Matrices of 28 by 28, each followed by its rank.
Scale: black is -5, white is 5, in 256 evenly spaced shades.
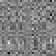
five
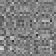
five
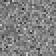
full rank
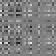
two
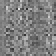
five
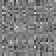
five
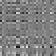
two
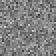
full rank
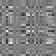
two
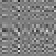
two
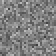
full rank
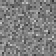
full rank
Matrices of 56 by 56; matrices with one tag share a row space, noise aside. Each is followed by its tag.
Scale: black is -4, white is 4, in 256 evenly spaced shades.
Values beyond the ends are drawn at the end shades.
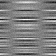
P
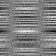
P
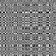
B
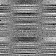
P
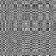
B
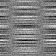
P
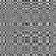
B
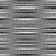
P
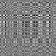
B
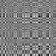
B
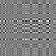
B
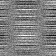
P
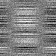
P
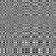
B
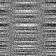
P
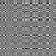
B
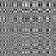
B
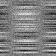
P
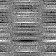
P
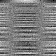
P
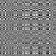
B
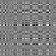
B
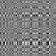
B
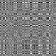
B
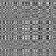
B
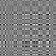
B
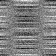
P
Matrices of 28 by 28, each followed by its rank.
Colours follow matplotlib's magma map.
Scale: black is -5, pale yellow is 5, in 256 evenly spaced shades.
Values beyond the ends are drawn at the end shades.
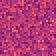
full rank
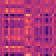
two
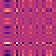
one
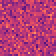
full rank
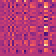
two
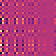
one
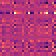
two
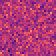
full rank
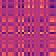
one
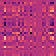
two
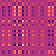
one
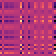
one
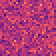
full rank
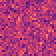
full rank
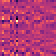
two
